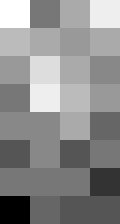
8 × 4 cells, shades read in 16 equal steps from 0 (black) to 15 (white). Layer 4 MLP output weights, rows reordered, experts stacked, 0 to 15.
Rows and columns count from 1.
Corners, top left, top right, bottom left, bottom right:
15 14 0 5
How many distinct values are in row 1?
4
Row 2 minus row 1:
-4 3 -1 -4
